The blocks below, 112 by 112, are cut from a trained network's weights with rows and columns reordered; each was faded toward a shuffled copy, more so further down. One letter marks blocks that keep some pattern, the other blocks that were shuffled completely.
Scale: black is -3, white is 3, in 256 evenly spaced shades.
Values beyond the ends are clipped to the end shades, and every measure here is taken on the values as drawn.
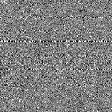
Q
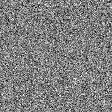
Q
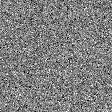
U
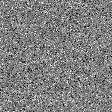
U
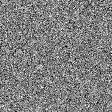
U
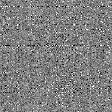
Q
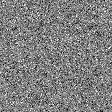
U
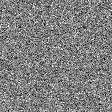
U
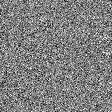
U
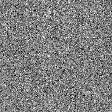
Q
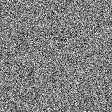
U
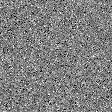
U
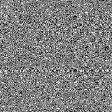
Q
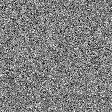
U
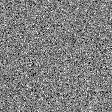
U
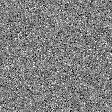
U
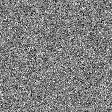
U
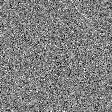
U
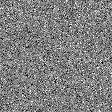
U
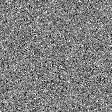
U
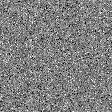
U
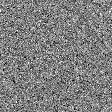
U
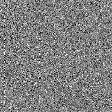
Q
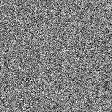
Q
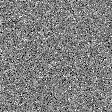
U
